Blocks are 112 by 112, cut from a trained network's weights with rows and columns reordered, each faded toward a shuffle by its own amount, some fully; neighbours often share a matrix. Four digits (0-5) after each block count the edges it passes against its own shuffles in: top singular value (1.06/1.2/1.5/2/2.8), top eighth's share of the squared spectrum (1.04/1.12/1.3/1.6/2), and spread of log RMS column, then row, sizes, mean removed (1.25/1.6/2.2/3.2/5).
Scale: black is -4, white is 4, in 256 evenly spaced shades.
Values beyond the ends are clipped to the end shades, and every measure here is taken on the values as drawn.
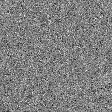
0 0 0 0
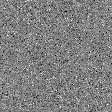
0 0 0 0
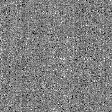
2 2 1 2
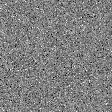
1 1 0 0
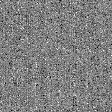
2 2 1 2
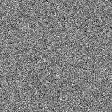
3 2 0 0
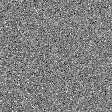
0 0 0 0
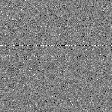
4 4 1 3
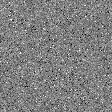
0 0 0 0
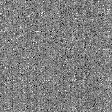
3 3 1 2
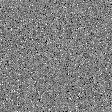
0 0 0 0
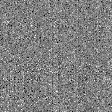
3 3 1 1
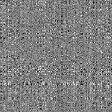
4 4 2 3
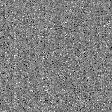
2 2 1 1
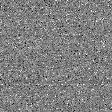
2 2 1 1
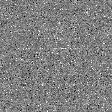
1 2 1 1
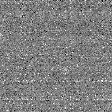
3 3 2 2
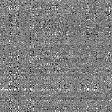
3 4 3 2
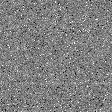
1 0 0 0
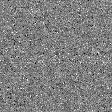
1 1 0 0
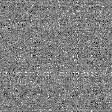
3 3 2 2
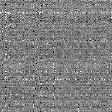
3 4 3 2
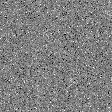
1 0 0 0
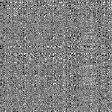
3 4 2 3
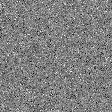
1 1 0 0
